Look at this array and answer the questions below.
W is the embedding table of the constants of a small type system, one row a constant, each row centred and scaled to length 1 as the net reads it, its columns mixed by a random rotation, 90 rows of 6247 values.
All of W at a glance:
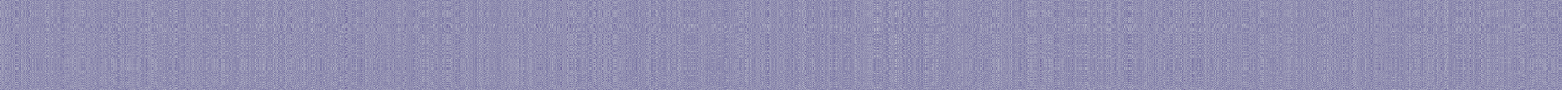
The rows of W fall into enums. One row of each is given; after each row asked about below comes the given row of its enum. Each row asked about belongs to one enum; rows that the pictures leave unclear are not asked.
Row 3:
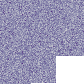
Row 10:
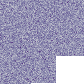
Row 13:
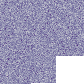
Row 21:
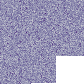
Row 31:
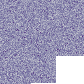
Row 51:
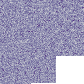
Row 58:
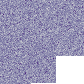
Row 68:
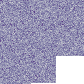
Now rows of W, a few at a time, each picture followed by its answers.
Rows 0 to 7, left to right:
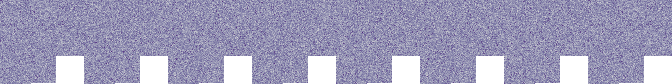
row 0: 68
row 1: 10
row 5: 13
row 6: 21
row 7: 68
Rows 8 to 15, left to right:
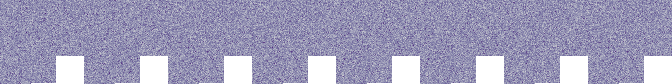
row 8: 21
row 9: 58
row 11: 10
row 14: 3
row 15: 10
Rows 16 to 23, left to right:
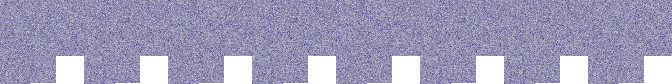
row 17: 21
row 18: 68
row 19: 21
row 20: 68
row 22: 21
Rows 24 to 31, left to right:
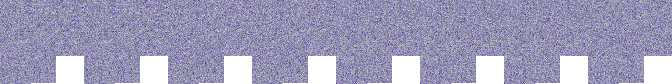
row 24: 51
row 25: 51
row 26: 58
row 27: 58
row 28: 21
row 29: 21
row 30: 21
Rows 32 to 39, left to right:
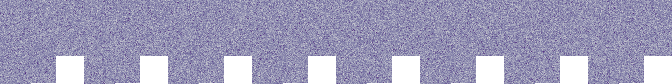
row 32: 58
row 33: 21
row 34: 3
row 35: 13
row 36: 31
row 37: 13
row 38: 10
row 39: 21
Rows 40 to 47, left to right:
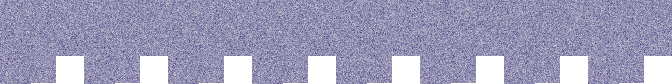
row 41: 10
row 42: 13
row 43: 13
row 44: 31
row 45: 68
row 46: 3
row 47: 21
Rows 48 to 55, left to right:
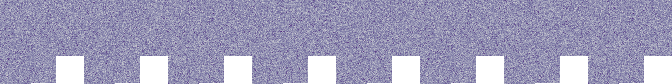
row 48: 13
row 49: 3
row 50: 21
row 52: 10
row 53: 13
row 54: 68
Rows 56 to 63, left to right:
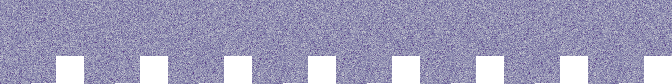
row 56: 21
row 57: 10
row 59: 13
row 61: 13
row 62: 58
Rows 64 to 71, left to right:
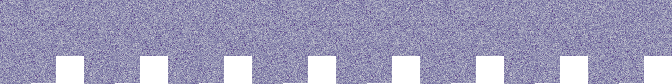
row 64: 68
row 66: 13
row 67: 68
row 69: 68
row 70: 13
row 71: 10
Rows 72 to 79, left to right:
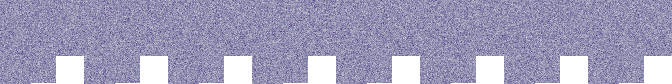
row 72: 3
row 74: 13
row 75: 51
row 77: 31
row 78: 10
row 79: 13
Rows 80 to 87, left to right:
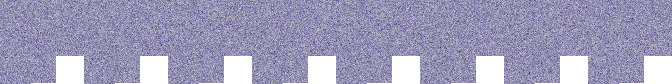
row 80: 31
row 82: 68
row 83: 3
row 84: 68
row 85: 10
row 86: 58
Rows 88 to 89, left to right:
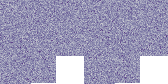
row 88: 10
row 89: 31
